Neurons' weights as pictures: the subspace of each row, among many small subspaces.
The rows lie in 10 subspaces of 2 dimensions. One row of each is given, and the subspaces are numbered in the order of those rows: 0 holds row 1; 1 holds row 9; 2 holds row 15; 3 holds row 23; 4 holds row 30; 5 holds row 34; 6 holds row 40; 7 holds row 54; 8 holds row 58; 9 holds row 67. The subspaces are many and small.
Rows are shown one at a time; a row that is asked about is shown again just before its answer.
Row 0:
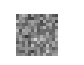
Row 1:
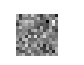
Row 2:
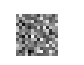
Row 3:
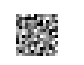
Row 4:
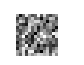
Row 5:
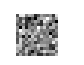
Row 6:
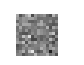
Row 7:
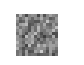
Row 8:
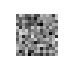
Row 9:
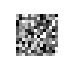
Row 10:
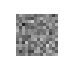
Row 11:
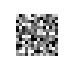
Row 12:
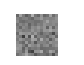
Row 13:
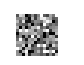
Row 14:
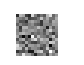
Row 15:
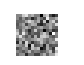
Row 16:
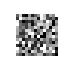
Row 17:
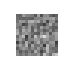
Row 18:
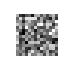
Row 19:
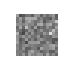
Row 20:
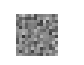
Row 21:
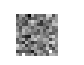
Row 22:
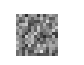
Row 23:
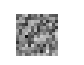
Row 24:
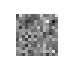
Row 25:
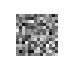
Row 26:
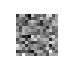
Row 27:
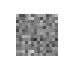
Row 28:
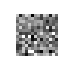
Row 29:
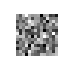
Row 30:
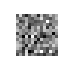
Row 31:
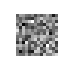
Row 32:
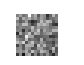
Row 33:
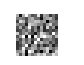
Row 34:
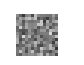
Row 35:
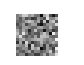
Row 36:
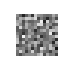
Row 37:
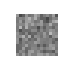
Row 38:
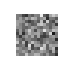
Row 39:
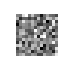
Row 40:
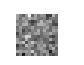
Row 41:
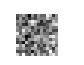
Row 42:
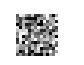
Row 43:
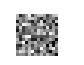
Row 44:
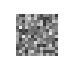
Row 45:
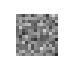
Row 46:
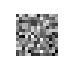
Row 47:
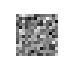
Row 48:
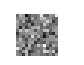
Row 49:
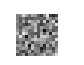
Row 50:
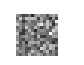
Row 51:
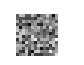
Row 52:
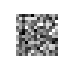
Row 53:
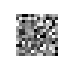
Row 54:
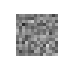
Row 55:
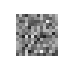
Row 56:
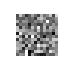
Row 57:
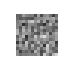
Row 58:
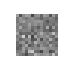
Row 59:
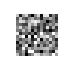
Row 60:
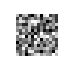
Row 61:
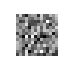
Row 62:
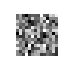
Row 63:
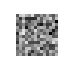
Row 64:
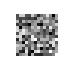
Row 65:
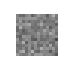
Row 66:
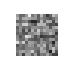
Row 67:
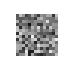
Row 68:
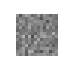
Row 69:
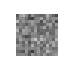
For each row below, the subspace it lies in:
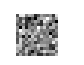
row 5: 1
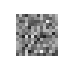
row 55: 4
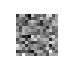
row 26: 6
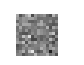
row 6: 8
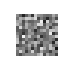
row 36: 5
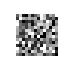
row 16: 1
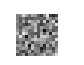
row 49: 9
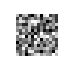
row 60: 8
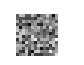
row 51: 9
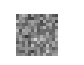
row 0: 3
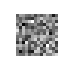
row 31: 7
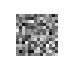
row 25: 7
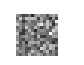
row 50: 0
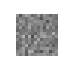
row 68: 4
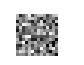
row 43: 4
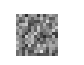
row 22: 3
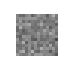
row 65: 9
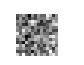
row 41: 6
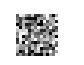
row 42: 2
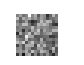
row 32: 6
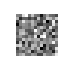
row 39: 1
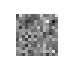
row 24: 0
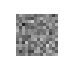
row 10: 7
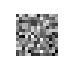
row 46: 6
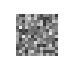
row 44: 5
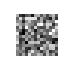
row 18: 0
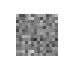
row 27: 3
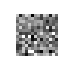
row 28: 8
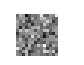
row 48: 5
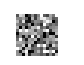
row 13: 5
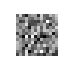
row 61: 4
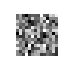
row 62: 2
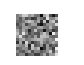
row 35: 2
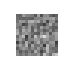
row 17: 7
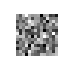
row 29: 2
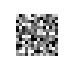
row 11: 4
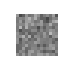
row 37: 1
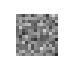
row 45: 9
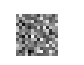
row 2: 7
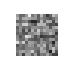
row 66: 8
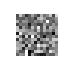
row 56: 9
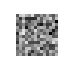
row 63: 0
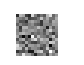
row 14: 6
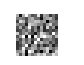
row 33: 4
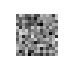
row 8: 2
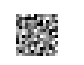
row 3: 5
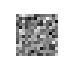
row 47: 1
